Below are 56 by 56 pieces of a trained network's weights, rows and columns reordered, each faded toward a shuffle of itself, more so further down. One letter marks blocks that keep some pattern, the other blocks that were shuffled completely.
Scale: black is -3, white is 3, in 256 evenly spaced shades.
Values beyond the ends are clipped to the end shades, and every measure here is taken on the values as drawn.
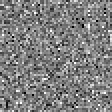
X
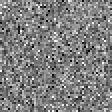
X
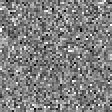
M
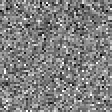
X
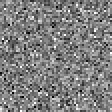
X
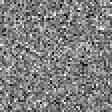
X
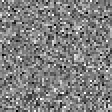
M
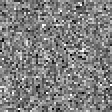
X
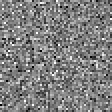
M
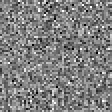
M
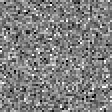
X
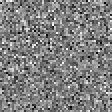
M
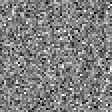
X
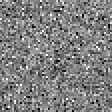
X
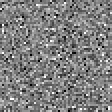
M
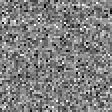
X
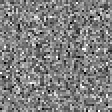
M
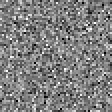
X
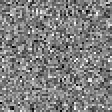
M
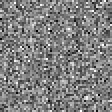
M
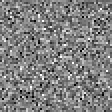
M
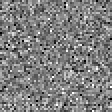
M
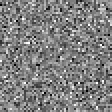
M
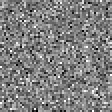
X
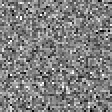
X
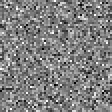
M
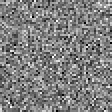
M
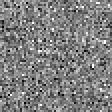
M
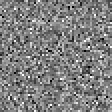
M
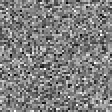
M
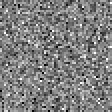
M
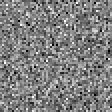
X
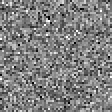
X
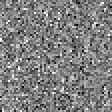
M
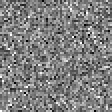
X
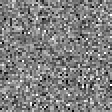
X
